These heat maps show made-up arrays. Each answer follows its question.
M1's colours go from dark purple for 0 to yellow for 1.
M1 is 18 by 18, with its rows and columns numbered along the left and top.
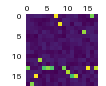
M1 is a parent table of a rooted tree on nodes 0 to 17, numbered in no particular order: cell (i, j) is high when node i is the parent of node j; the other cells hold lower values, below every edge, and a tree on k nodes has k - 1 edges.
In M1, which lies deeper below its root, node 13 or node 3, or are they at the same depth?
node 3
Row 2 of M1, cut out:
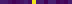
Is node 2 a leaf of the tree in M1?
no
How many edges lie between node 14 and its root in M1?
2
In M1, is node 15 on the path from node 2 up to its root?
yes
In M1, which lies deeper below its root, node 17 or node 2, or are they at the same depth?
node 2
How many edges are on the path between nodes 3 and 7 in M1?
5
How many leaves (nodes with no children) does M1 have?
10
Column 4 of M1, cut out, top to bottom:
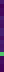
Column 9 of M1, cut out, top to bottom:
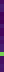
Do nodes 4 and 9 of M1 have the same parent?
yes
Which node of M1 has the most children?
13
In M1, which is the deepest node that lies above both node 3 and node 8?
15
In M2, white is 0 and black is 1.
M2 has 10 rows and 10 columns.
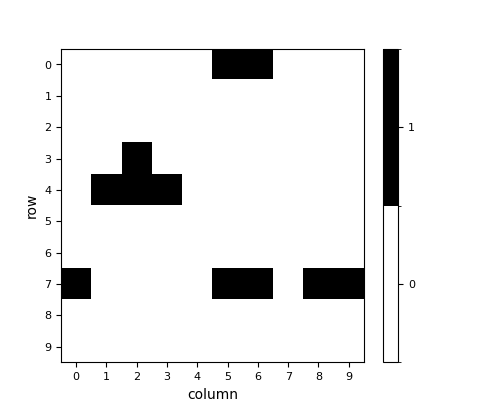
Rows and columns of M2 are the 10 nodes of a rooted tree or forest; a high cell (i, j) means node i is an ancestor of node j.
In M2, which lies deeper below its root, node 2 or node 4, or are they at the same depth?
node 2
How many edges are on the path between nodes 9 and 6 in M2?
3
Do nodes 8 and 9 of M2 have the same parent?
yes
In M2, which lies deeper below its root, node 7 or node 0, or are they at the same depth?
node 0
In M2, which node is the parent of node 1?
4
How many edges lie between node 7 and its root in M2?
0
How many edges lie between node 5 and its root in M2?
2
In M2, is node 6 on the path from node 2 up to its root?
no
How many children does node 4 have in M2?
2
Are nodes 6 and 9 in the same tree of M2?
yes
